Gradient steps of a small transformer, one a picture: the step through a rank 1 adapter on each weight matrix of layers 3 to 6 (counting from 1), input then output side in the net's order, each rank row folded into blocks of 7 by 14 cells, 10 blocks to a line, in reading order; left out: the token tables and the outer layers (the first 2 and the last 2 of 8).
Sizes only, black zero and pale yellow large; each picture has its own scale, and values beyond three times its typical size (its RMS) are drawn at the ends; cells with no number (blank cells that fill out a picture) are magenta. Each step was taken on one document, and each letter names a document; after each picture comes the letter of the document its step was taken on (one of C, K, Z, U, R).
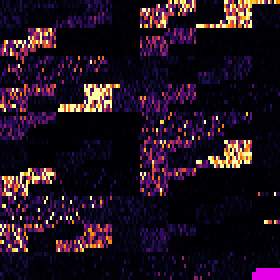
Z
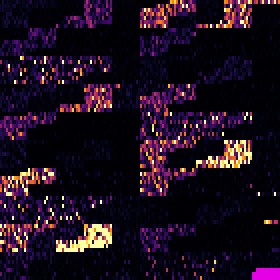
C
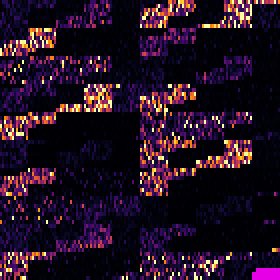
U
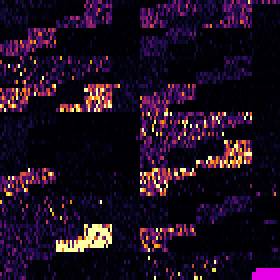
C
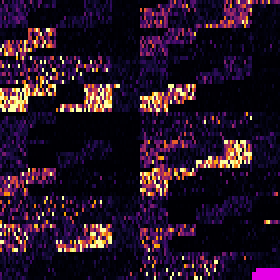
C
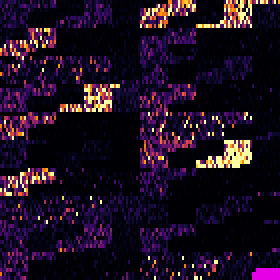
U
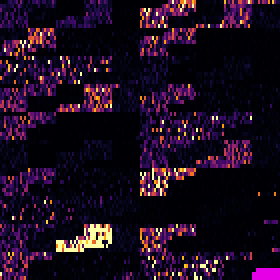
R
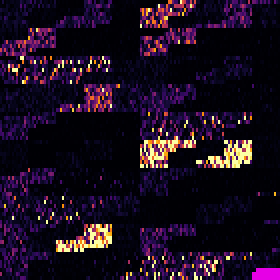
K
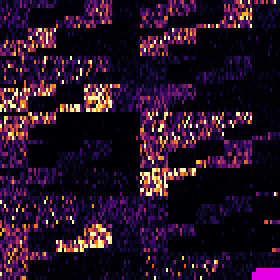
U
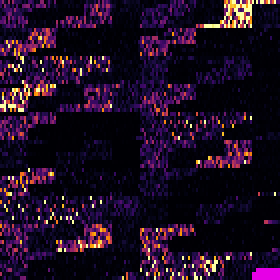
U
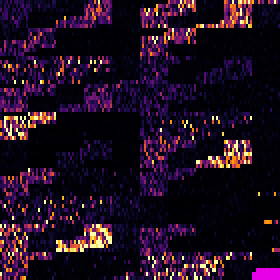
R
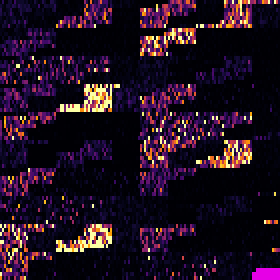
Z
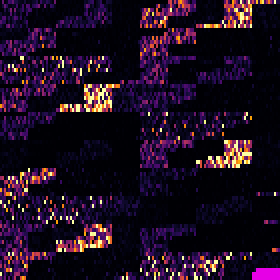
U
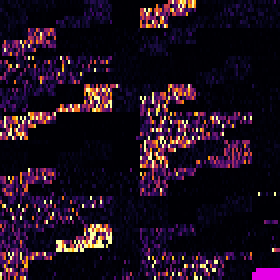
R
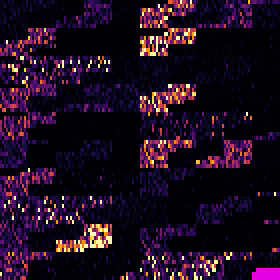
K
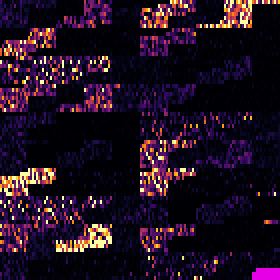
C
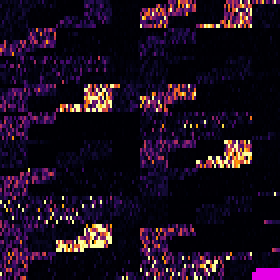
U
